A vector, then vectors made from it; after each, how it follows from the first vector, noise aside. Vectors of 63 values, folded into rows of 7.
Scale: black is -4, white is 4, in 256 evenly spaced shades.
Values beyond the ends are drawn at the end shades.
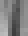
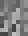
sign-scrambled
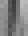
reversed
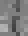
partly zeroed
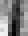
scaled up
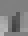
partly zeroed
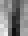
scaled up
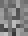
sign-scrambled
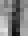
scaled up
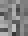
sign-scrambled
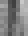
reversed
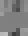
partly zeroed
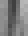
reversed
